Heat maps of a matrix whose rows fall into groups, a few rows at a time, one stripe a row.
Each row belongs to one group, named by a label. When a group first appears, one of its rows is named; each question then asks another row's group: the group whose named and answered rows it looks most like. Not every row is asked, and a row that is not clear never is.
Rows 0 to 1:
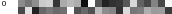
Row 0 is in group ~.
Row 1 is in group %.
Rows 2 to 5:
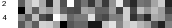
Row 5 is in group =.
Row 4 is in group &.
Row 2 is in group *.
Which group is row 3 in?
%
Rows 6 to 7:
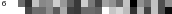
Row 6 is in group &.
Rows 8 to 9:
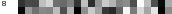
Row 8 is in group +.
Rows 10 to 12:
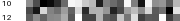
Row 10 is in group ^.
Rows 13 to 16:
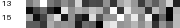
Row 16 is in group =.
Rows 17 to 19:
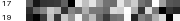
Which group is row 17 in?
^
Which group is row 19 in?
^
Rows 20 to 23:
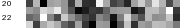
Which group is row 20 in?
%
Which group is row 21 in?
*
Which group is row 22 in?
*
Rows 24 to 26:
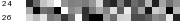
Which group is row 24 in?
~
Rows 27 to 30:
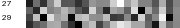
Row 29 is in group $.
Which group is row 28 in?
&
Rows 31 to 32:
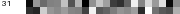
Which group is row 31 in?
%
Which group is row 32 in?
+
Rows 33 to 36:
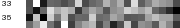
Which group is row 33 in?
%
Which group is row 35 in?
%
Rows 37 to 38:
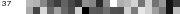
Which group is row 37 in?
=
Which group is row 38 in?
+
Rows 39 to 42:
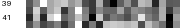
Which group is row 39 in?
~
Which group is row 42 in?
+
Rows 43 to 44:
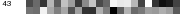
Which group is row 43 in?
=
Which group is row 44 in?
*
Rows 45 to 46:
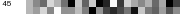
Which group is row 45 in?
=
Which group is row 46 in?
~
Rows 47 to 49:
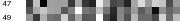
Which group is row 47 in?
%
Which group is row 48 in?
~
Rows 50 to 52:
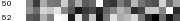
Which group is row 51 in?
*
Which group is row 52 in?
=
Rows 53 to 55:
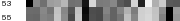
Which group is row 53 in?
%
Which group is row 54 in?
+
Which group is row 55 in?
+
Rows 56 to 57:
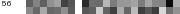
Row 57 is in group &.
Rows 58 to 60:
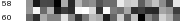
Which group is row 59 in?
$
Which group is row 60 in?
&
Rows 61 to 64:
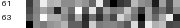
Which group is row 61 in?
~
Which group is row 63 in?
*
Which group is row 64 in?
%
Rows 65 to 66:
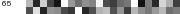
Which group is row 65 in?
&
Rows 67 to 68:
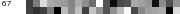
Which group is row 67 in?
~
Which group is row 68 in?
^
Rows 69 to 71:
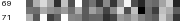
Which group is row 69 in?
*
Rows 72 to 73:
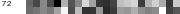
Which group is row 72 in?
^
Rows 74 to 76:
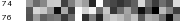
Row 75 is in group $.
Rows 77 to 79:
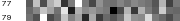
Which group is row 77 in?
~
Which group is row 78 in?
$
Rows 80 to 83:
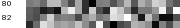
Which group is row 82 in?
=
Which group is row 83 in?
~
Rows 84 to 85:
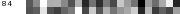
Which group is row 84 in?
*
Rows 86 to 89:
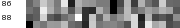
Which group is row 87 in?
*
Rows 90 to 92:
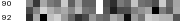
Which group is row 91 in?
~
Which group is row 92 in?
%
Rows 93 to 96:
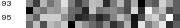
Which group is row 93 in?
&
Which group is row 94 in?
%
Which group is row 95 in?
*
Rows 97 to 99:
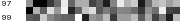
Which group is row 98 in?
$
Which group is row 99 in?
+
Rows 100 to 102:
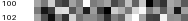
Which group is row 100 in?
&
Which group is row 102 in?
^
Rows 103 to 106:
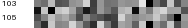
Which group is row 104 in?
%
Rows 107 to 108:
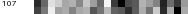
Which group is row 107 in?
~
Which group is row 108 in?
~
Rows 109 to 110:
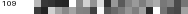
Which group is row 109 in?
^
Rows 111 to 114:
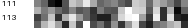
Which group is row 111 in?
^
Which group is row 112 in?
=
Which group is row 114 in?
*
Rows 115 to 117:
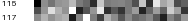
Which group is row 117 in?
~
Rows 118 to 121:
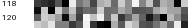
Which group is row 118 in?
^
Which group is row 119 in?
%
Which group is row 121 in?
*
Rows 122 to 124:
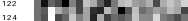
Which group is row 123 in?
*
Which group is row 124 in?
+
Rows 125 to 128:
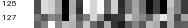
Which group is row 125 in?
$
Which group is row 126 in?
$
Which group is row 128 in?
~
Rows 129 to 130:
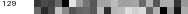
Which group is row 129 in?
^
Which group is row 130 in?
=
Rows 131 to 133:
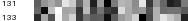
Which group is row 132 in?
=
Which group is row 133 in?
*
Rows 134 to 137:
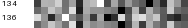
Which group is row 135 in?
$
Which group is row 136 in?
=
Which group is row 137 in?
$
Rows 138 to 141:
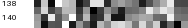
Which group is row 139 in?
%
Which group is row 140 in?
&
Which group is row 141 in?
=
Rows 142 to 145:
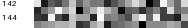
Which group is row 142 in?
^
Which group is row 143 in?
$
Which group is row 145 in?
$
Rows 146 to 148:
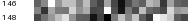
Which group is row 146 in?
~
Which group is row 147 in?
&
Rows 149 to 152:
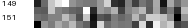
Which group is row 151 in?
+
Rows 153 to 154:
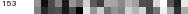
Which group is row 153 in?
^
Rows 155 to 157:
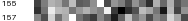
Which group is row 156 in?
~
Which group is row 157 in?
&
